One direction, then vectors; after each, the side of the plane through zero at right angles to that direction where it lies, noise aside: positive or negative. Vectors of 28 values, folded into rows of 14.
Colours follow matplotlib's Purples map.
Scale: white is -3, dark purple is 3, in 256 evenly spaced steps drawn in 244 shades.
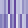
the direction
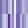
negative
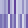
positive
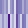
negative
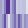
positive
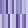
negative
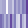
positive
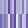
positive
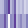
positive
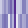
positive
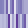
negative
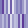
negative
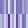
negative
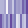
positive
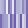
positive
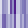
positive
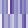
negative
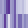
positive
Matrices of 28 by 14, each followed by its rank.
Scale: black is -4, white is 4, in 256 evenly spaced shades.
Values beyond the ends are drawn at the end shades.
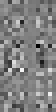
three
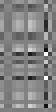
one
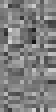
three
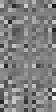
three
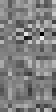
three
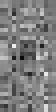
three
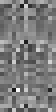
three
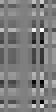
one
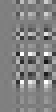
one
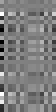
one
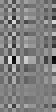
one
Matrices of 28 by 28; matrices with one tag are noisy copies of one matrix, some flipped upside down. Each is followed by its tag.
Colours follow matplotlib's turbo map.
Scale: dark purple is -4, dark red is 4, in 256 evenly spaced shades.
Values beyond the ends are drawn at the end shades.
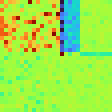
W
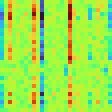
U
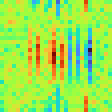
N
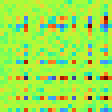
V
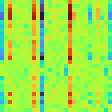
U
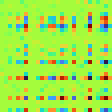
V
